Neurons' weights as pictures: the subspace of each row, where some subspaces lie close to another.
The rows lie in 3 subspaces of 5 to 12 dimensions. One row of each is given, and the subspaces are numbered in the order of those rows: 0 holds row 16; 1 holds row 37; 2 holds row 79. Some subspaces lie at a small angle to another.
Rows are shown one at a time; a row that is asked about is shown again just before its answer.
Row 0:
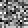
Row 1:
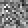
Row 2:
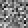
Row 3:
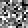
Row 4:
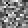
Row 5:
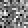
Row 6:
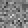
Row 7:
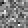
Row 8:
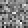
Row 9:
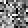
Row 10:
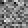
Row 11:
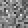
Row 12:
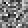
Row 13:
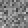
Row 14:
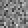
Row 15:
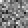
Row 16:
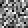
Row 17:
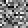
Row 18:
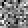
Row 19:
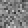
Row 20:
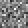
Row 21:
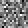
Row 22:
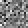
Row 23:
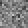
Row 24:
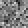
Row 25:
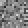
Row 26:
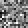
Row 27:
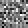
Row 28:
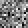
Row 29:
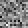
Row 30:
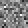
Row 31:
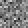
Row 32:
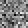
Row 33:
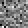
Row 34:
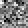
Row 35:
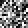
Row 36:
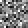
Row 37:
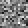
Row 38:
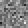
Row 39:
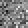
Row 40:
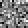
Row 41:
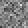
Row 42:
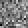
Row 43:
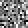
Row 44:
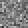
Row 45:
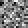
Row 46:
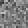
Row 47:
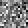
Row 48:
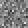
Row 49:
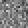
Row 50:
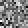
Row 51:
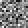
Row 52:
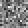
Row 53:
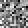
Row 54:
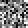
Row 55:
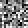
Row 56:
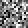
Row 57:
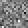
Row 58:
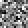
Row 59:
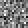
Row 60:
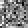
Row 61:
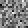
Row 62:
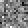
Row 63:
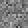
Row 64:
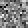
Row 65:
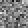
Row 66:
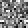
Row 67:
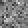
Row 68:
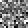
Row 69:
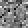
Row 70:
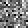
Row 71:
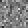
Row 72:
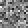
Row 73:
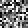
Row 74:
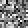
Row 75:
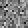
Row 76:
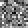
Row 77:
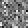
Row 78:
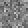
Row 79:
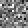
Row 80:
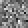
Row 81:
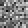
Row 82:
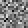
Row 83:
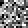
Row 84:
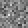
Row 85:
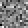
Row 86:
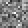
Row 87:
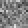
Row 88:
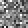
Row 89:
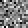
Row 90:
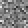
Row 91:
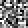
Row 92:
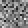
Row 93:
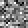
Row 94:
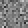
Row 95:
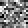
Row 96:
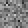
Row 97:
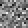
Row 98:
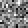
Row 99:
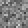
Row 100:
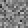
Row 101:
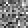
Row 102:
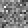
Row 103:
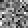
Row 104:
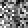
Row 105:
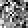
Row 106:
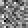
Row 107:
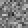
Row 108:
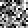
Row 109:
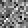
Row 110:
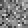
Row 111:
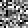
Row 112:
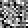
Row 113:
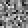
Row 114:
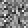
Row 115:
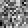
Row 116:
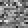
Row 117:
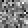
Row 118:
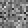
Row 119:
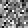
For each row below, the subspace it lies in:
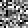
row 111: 0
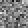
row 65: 1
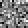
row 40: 1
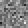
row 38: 1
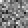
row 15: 1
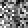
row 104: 1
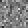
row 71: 1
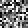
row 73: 1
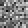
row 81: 1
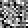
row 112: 1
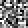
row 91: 1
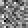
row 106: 0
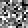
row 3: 0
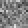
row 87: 1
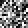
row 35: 0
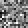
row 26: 1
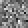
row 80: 1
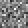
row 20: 1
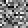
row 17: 2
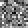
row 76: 2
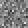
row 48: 0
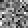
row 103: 1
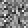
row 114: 1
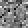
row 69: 1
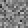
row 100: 2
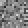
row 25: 1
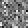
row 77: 1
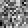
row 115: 1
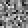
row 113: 1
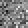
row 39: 1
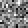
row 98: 1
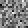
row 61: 2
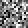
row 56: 0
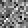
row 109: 0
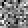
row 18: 1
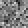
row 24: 1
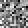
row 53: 1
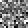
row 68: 1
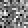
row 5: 1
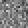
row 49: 1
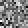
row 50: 1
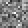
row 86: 0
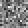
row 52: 1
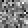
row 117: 1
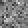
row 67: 2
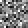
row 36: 0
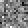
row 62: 1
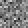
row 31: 1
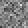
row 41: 1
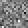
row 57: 1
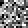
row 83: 0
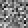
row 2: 1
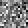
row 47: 1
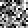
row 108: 1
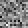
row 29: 1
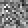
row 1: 1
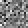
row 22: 1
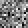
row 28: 0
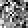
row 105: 1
